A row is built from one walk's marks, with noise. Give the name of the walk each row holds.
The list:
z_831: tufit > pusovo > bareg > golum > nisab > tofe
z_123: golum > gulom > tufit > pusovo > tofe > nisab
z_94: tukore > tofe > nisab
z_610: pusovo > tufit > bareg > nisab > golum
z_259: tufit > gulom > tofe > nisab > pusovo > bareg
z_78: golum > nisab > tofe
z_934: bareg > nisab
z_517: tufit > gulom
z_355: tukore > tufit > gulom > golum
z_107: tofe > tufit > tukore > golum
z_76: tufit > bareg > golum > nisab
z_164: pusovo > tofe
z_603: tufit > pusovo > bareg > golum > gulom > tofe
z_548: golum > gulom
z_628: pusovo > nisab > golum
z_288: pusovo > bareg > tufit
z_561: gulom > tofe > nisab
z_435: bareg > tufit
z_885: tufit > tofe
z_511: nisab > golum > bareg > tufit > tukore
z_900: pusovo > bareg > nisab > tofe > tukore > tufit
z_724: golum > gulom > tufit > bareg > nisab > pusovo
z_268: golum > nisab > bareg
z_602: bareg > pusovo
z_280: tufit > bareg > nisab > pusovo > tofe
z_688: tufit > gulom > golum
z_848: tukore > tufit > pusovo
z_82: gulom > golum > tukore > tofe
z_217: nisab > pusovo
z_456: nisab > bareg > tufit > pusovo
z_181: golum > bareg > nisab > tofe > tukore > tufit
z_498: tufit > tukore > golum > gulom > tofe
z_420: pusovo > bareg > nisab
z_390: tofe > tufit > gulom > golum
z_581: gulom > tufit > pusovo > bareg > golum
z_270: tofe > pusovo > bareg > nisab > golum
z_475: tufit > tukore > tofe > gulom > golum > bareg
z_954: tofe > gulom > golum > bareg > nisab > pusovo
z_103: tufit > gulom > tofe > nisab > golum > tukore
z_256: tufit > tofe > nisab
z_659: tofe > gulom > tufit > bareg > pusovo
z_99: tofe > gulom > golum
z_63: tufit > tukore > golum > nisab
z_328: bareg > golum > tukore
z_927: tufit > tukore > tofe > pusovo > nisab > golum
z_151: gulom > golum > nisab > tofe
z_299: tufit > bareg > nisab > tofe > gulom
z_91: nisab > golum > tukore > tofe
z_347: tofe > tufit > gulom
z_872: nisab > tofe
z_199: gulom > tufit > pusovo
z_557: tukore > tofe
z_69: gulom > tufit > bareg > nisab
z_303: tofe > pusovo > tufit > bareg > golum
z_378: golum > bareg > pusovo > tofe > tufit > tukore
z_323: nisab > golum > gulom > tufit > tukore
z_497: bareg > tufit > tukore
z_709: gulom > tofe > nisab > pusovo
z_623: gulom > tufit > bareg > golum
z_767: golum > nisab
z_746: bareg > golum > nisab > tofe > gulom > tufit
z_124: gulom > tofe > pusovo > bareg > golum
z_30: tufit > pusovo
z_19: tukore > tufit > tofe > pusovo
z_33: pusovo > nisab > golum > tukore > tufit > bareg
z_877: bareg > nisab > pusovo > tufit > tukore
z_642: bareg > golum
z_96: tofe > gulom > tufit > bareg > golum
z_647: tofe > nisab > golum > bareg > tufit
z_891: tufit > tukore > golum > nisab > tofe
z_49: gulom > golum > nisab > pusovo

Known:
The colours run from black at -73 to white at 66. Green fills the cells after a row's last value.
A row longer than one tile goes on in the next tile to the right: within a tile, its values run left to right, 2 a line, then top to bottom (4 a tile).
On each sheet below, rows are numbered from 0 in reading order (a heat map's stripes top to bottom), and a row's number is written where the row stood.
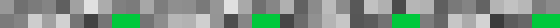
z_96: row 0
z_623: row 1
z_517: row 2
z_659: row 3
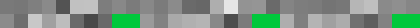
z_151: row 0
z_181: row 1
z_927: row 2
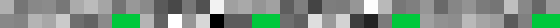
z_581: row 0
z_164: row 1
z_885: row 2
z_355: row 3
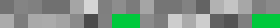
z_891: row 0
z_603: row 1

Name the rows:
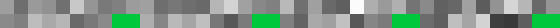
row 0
z_49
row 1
z_378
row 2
z_420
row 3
z_347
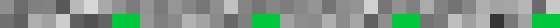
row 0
z_299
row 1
z_323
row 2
z_63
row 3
z_30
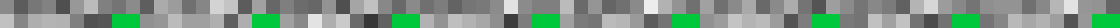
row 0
z_82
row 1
z_767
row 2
z_99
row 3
z_107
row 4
z_497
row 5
z_548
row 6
z_746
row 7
z_76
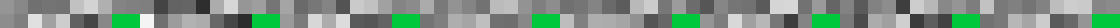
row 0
z_303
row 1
z_557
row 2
z_124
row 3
z_724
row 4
z_91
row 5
z_78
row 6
z_561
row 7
z_288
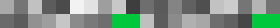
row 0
z_934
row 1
z_94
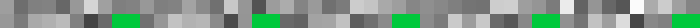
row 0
z_475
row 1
z_688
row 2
z_456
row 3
z_831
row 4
z_602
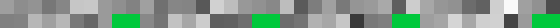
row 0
z_610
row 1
z_954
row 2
z_199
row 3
z_642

